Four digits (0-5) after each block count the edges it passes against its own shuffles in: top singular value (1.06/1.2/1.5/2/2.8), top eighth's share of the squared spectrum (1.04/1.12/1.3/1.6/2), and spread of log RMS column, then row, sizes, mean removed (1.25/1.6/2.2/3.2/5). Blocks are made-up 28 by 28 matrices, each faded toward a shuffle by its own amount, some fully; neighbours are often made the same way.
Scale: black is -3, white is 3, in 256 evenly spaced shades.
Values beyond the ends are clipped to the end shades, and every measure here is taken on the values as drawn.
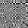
4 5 2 2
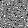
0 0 0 0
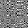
3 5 2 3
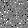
2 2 1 0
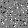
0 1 0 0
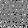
2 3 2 2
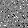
1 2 0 0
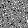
0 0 0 0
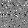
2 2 0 1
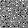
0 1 0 1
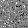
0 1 0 0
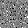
2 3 1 1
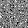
2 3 0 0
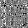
3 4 2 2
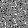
1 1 0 0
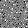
0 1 0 0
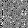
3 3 1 0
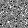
0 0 0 0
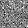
1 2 0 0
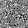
0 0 0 0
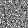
1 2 0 0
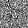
1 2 0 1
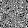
2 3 1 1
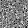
1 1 0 0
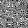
3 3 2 1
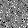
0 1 0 0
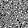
0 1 0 0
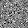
1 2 0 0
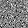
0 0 0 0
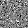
1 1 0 0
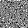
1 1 0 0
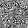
0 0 0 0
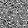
2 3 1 1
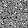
0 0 0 0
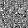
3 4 1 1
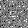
2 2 1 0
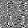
3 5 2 2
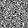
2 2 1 0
